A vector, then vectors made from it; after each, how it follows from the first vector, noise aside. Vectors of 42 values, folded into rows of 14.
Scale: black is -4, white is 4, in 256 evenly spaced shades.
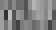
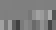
partly zeroed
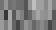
copied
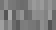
shrunk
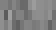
shrunk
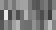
negated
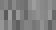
shrunk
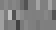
partly zeroed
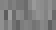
shrunk
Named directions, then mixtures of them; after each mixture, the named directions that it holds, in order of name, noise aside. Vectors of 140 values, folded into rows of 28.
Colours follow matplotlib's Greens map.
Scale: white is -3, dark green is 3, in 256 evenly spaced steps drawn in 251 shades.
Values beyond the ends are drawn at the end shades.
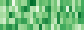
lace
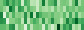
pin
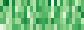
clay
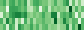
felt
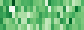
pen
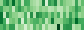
pen, pin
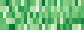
lace, pin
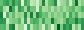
pin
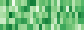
lace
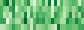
clay, pin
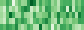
lace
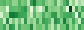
felt, lace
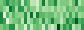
pin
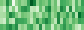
lace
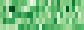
lace, pen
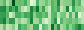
lace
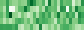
lace, pen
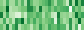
felt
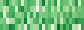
lace, pin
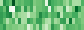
pen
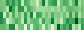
pin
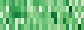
felt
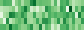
felt, lace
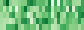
clay, lace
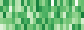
clay, pin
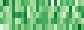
clay, felt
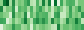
clay, pin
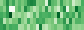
lace, pen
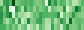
pen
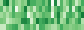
clay, lace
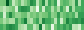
lace, pin
